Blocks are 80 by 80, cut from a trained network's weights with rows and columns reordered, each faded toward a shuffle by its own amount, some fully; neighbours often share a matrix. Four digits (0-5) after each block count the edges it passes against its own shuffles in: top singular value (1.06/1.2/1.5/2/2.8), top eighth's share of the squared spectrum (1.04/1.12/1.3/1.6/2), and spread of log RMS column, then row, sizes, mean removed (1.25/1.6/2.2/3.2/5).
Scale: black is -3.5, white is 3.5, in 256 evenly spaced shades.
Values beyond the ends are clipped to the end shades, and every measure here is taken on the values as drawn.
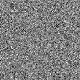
3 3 1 1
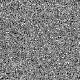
2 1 0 0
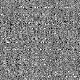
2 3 0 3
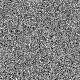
0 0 0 0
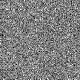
2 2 0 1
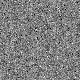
0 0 0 0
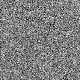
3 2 0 1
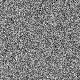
0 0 0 0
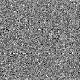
3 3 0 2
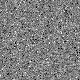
0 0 0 0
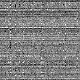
5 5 2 3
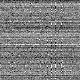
5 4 2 3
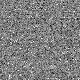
0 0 0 0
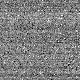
3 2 0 0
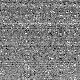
3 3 1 1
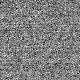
1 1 0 0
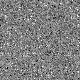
1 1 0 1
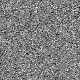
1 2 0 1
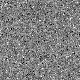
1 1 0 0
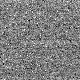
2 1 0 0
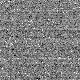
2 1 0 0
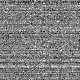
4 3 1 2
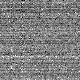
4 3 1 2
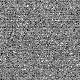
2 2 0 0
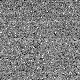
1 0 0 0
